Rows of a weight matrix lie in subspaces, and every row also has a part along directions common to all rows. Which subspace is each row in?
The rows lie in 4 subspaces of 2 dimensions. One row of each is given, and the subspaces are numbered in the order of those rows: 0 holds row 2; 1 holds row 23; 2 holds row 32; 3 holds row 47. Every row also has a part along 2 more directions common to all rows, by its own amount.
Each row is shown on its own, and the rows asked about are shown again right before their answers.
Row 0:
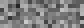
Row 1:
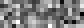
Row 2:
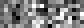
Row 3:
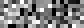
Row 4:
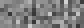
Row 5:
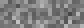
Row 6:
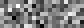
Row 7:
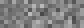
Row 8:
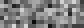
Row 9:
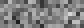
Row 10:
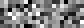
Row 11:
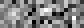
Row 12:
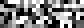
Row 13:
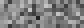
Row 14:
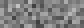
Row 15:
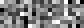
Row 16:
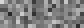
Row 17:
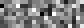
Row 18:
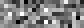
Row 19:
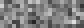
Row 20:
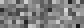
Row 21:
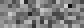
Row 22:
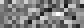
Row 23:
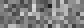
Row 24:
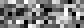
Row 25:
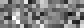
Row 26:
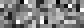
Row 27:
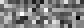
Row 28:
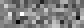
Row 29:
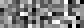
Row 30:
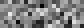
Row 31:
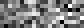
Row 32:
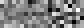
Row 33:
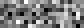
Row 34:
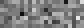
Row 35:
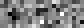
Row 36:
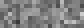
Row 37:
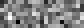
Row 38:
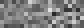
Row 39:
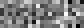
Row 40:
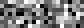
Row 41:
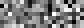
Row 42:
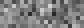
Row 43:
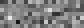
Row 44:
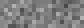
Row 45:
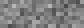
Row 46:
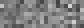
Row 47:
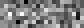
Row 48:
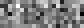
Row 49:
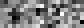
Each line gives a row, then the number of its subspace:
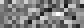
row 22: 1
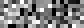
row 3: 1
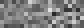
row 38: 2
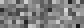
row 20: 3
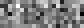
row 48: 2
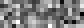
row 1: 1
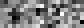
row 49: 0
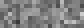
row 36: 1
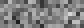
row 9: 0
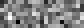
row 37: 2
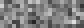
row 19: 1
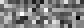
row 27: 3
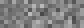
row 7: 0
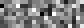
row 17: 2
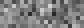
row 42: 1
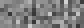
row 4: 3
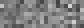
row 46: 2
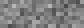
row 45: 1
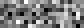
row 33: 3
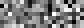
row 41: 2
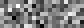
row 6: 0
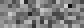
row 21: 2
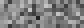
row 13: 1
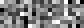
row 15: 3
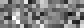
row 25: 0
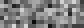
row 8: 1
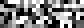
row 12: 3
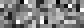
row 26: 2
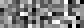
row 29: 3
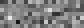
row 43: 2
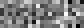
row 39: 3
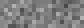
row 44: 1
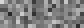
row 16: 3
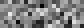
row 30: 0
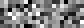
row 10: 0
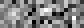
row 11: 0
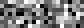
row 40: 3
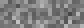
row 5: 0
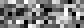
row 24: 3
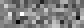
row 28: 3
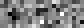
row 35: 0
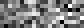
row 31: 2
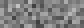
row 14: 0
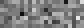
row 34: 3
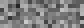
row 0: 2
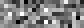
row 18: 3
